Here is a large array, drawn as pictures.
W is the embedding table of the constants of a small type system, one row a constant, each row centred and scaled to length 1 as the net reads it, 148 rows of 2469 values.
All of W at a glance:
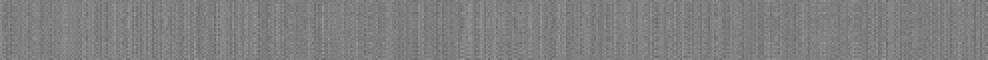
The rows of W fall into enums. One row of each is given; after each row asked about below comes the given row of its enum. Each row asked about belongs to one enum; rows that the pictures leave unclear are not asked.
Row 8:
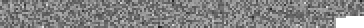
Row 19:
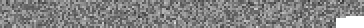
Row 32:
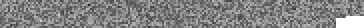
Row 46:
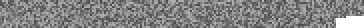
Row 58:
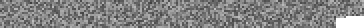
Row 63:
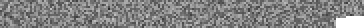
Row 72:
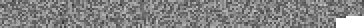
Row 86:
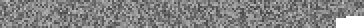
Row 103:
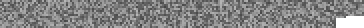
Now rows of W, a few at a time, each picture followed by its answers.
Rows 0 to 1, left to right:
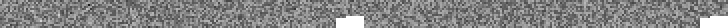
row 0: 32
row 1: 103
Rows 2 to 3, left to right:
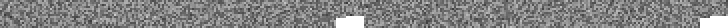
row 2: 63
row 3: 72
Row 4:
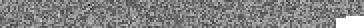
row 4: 32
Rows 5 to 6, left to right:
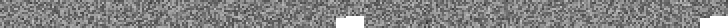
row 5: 58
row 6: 72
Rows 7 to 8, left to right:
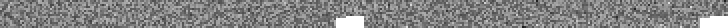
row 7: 63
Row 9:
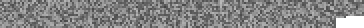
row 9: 103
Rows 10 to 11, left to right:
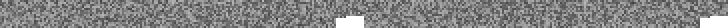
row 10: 46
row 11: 103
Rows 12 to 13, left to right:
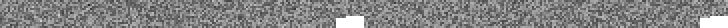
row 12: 32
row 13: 58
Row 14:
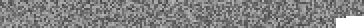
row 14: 46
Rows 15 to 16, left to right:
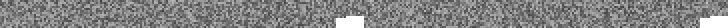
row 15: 46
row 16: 86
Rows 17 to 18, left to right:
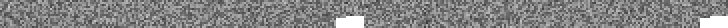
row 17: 63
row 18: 72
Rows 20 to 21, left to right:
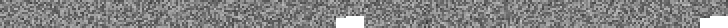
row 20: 58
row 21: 72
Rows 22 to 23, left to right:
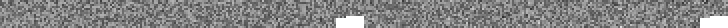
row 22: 46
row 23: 19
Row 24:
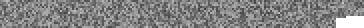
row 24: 86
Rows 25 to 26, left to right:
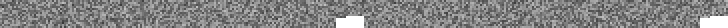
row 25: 72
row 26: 58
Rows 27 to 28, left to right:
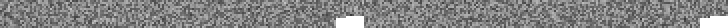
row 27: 63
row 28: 46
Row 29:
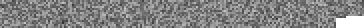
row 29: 72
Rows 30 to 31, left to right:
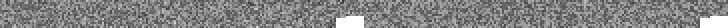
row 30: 19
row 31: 103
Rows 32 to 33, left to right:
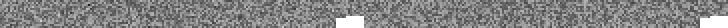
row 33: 103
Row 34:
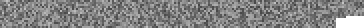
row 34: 86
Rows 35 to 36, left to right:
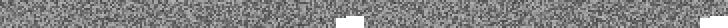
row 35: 46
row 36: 58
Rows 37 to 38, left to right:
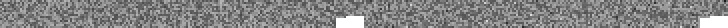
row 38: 8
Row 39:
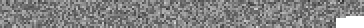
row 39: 19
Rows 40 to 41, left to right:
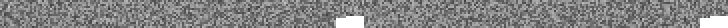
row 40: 63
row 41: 46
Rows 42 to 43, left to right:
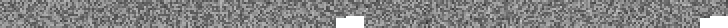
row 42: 103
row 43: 72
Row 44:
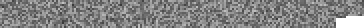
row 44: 72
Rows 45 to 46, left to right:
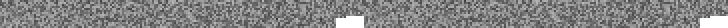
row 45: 46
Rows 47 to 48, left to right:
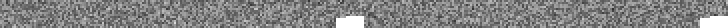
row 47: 19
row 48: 63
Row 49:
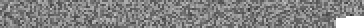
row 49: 63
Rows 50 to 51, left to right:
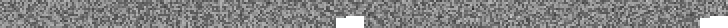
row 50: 103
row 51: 63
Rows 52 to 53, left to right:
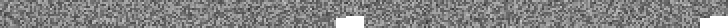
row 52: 63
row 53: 72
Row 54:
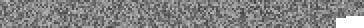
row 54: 86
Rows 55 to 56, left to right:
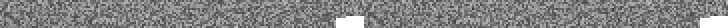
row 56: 63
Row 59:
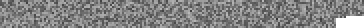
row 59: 46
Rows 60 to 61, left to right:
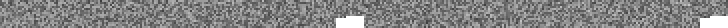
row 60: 46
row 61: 72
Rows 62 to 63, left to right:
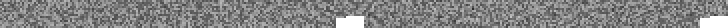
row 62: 103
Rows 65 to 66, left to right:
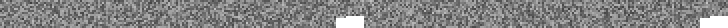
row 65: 58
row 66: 86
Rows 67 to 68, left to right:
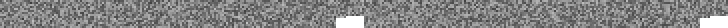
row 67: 58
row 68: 46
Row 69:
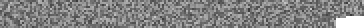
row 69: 63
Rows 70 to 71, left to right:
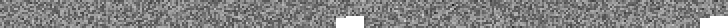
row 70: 58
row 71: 32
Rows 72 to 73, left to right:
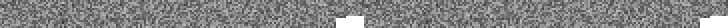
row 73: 72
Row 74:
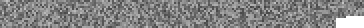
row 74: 86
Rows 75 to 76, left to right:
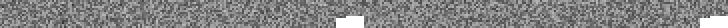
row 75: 72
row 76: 46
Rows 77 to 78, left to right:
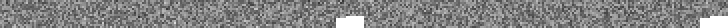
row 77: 19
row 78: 86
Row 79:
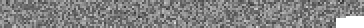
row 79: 19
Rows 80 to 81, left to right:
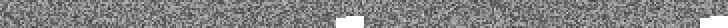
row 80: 63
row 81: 32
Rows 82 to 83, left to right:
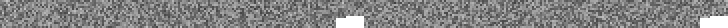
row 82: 86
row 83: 58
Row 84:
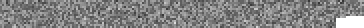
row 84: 19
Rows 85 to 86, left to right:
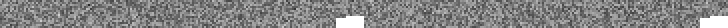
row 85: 32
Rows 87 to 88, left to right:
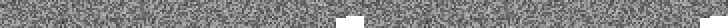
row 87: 72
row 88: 72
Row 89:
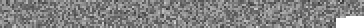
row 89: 19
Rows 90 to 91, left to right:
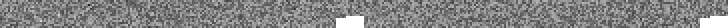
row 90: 32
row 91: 46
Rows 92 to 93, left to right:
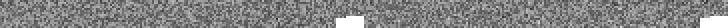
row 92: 46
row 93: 19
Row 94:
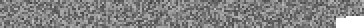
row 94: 58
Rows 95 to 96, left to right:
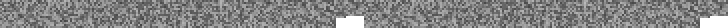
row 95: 103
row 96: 103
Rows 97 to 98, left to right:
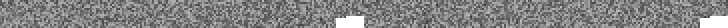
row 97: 46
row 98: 72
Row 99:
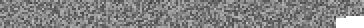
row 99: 58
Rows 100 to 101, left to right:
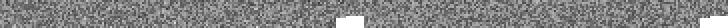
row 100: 19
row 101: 46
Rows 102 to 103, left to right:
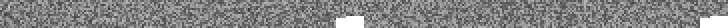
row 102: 63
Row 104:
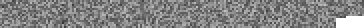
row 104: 72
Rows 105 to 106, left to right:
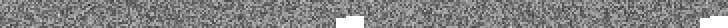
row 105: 32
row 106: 86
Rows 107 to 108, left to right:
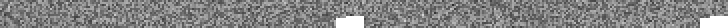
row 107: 63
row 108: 32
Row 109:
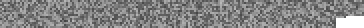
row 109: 103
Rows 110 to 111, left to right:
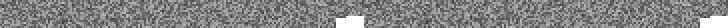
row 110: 72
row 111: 72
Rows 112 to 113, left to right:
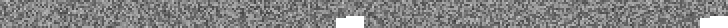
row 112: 86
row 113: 63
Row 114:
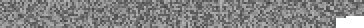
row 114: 103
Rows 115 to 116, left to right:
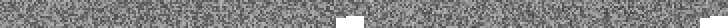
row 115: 103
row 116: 86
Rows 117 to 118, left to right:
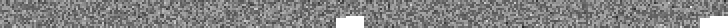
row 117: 19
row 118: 8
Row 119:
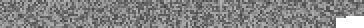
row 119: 103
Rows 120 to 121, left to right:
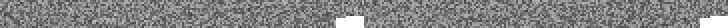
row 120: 63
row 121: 46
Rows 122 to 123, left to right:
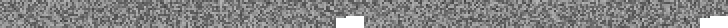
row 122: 103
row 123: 46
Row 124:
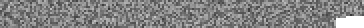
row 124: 63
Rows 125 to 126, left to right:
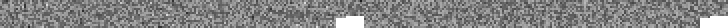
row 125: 8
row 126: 103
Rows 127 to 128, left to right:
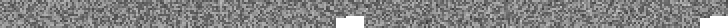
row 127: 103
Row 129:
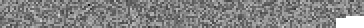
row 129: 32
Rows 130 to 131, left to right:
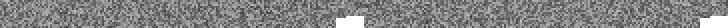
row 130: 86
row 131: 72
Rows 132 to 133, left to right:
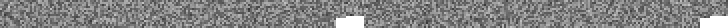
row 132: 63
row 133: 72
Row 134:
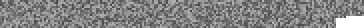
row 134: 46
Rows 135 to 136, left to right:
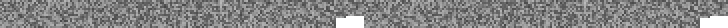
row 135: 103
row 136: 103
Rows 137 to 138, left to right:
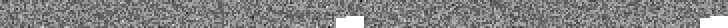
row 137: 8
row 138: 32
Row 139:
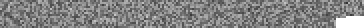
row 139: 63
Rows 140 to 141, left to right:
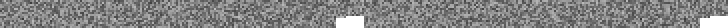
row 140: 58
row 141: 46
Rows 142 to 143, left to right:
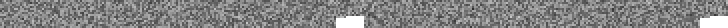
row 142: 58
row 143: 63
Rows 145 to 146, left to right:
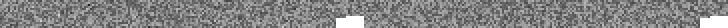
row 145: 32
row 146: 103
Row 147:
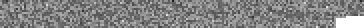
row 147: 8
